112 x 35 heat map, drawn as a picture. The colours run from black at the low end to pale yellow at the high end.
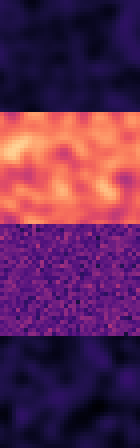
The table splits into 4 rows of 1 panel. Panel 1,1: very low, blotchy, faint in contrast. Panel 2,1: high, blotchy. Panel 3,1: low, fine-grained. Panel 4,1: very low, blotchy, faint in contrast.
